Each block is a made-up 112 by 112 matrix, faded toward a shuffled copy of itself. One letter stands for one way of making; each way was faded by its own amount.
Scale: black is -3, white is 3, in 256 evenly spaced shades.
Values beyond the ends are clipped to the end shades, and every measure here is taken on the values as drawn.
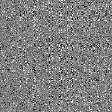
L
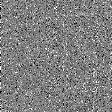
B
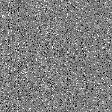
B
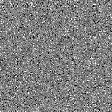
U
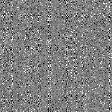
L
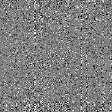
L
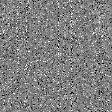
B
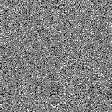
U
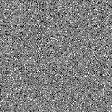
U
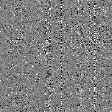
L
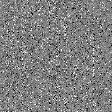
B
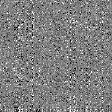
L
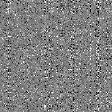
L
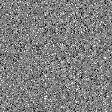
U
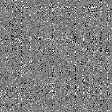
L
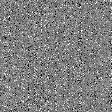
B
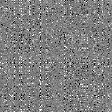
L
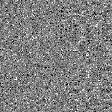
U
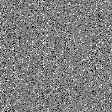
B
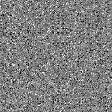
U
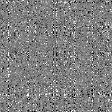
L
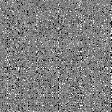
L
